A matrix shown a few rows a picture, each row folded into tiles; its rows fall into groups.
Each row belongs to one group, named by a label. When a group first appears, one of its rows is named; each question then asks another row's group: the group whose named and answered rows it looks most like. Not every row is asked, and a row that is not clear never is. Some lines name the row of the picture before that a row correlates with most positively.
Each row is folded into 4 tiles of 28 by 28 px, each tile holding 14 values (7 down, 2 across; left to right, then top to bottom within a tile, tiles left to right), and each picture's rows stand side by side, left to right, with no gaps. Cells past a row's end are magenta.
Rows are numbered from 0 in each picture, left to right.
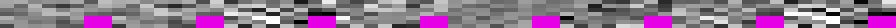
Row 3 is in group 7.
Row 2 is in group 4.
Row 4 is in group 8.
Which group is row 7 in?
4
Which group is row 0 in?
7
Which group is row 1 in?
7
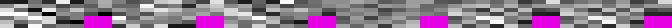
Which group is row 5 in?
4
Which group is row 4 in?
4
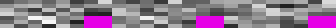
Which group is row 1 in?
4
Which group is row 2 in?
7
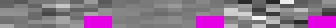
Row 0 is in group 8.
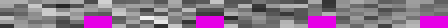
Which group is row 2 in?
8
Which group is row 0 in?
7
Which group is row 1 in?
4
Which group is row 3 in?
8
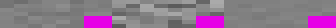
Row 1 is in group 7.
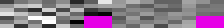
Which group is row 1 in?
8
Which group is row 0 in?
4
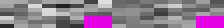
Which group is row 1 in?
8
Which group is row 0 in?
7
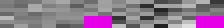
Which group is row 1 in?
8
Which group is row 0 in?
7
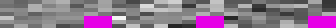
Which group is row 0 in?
7
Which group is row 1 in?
7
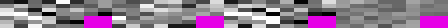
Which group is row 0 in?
4
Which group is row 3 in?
8
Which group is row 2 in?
4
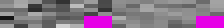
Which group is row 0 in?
8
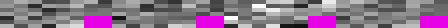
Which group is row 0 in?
8
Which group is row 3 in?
8
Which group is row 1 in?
8
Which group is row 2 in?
7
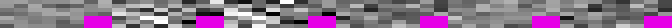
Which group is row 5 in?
8
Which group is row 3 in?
8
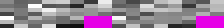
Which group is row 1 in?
7
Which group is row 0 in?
7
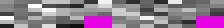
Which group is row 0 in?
7
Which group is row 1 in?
4
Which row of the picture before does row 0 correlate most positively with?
0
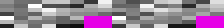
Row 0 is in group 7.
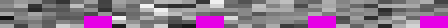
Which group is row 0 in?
8
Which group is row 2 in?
7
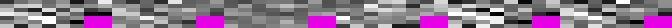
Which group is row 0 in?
4
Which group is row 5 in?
4
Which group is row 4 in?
4
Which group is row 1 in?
4
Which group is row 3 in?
7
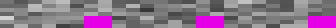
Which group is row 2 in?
8
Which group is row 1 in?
8
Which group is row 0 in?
7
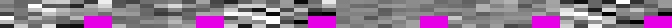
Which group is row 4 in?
7
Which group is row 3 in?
8
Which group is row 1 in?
8
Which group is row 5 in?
4
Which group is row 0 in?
7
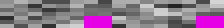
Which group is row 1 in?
7
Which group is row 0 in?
8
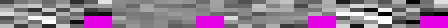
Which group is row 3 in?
4
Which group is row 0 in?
4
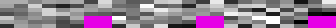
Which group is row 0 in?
7
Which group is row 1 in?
7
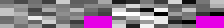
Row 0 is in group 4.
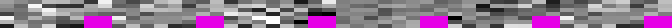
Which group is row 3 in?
8
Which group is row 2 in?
4
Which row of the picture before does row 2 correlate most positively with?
1
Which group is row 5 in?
7
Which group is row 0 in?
7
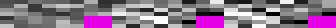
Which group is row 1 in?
4
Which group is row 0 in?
8
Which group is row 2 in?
4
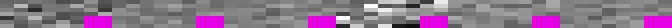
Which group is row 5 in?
8
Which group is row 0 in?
8
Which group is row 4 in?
7
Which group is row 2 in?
8
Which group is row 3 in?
7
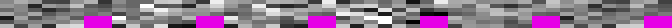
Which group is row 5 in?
8
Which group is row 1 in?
7
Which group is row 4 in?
7
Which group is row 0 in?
8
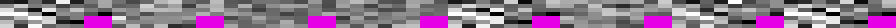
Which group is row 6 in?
4
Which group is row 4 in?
4
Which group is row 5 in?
7
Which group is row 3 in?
8
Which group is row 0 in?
4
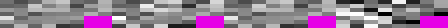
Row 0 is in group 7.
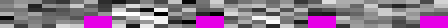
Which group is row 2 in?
4
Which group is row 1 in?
4
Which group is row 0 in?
8
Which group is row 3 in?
7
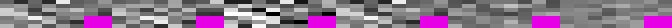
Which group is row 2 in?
4
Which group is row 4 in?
8
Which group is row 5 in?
8
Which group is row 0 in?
4
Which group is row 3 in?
4
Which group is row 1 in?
4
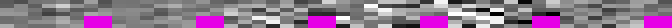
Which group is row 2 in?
4
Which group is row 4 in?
4
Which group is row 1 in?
8
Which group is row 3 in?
7
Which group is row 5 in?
8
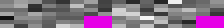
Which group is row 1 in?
4
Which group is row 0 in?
8
